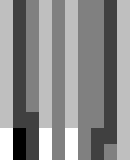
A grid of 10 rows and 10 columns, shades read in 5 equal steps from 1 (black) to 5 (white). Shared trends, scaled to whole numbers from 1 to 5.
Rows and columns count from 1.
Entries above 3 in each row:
4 4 4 4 4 4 4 4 4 4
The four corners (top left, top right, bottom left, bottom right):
4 4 5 4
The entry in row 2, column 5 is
3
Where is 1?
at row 9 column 2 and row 10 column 2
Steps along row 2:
down up up down up down same down up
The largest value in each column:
5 2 3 5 3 5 3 3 3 4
